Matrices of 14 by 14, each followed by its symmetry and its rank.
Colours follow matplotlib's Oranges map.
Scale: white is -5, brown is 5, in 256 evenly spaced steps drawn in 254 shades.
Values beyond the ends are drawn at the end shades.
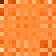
symmetric, rank two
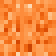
neither, rank three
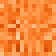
neither, rank three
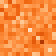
symmetric, full rank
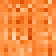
neither, rank three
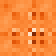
symmetric, rank two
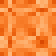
symmetric, rank two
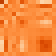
symmetric, rank two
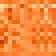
neither, rank three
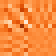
antisymmetric, rank two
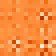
antisymmetric, rank two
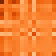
symmetric, rank two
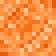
symmetric, full rank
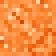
symmetric, full rank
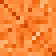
symmetric, full rank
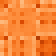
symmetric, rank two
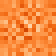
antisymmetric, rank two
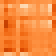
antisymmetric, rank two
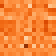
neither, rank three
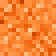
symmetric, full rank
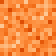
symmetric, full rank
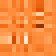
antisymmetric, rank two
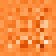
antisymmetric, rank two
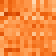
neither, rank three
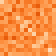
symmetric, full rank
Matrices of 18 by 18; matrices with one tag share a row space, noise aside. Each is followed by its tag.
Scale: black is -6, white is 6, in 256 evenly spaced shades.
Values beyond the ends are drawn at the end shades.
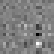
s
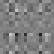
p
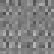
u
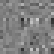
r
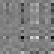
r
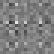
p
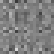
p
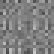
u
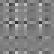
p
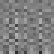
p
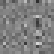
s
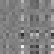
r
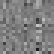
s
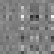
r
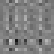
p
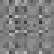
p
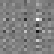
s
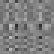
p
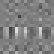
p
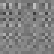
u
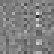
s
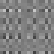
u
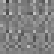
u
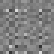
p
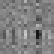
s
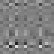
p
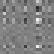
s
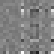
r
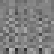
p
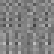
u
